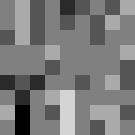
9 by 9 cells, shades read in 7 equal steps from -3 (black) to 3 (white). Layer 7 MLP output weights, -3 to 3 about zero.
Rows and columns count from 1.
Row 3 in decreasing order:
1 0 0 0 0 0 -1 -1 -1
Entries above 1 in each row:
0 0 0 0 0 0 1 1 1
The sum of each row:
-3 -1 -2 2 -2 -6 1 0 -1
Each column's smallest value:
-2 -3 -2 -1 -2 -1 -1 -1 -1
